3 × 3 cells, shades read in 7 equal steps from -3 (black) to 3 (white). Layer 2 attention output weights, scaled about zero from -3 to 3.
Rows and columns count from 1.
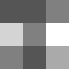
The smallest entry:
-1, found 3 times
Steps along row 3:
down up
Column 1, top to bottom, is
-1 2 0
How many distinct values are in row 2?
3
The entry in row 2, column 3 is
3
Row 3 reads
0 -1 1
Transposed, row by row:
-1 2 0 / -1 0 -1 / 0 3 1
